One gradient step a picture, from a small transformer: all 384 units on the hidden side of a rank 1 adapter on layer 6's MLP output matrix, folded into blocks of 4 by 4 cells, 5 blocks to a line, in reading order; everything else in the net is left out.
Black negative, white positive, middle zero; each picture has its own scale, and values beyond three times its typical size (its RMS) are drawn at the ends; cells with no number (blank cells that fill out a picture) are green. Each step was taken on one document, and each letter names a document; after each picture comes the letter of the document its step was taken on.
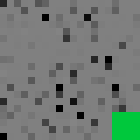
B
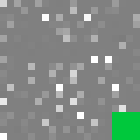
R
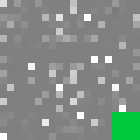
R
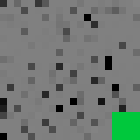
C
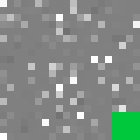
R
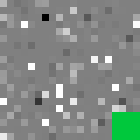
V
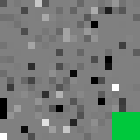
C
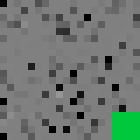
B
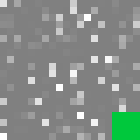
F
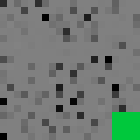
B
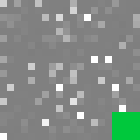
R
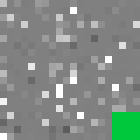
V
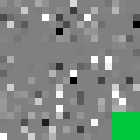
B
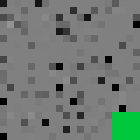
B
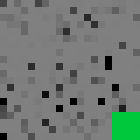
C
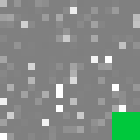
V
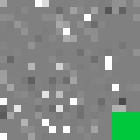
C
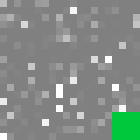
V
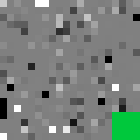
C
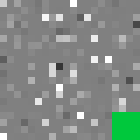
R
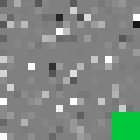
R
